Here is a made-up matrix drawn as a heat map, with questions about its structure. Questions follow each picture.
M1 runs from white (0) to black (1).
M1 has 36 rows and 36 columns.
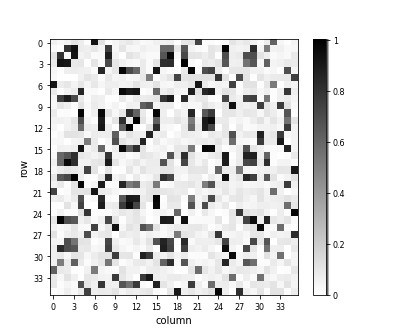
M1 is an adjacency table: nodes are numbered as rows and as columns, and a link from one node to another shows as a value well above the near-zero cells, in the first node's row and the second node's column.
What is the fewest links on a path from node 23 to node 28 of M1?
2
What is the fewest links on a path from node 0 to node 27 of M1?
5
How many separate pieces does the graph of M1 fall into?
2
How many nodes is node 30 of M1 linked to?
5
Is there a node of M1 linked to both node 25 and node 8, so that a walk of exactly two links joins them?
yes
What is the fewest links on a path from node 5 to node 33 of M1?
2
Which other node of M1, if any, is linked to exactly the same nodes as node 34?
node 22
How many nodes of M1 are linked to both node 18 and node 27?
3
